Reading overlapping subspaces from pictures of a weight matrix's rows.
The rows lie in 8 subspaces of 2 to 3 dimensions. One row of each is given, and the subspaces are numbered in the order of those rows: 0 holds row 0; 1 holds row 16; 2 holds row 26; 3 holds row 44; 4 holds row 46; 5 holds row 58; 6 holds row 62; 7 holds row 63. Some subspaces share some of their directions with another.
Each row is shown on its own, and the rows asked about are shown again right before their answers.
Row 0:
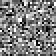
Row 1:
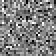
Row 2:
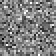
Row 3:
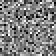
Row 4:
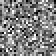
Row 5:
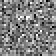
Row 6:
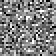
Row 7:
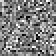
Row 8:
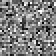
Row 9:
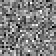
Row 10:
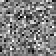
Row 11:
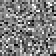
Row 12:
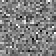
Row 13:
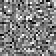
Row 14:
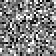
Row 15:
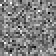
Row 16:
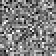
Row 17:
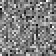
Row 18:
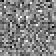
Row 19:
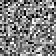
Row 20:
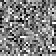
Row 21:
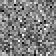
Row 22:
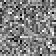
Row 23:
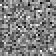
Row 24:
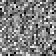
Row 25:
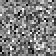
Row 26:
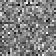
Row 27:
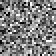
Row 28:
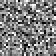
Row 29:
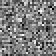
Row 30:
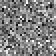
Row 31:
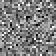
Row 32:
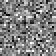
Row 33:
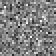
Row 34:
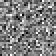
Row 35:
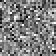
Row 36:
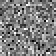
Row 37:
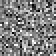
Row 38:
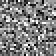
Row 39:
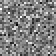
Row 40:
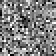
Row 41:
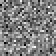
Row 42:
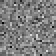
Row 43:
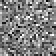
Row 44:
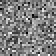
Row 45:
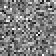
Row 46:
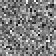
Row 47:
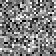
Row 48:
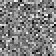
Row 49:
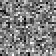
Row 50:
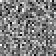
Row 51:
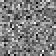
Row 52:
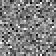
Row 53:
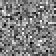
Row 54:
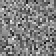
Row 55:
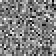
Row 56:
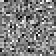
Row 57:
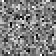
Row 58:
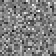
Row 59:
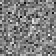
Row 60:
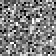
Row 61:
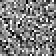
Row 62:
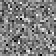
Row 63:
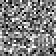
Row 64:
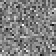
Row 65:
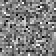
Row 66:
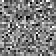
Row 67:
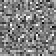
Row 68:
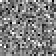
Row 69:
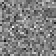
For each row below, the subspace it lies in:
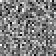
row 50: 4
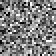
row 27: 3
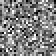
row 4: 1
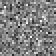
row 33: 1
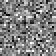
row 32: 1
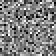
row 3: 3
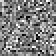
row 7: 3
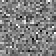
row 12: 1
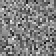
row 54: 4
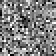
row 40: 6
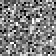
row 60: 3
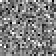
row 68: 4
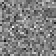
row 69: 6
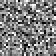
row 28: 5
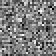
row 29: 0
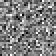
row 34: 0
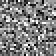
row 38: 5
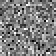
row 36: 2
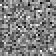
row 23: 7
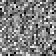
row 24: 0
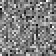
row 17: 0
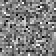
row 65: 1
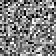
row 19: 3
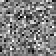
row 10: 2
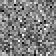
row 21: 2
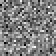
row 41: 7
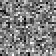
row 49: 1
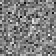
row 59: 3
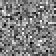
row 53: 1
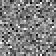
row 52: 2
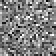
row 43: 1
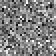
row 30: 4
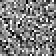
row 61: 4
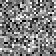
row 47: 7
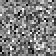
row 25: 2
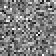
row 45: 5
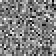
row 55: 4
